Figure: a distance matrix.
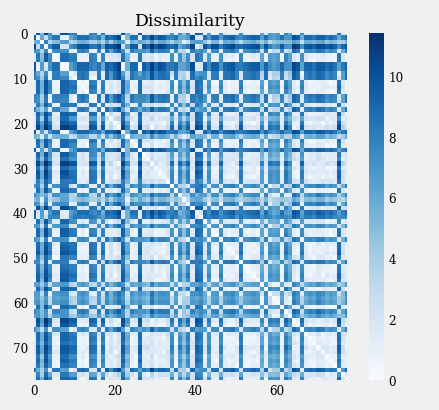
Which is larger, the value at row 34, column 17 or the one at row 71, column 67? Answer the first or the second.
the first
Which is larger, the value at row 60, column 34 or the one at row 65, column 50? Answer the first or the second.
the first
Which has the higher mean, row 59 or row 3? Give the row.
3
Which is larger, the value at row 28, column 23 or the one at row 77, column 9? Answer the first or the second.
the second
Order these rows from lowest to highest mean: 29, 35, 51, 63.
35, 29, 63, 51
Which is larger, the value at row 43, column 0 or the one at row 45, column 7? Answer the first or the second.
the second
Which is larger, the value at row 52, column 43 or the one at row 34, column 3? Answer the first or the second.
the second
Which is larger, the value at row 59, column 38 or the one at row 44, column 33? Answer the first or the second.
the first
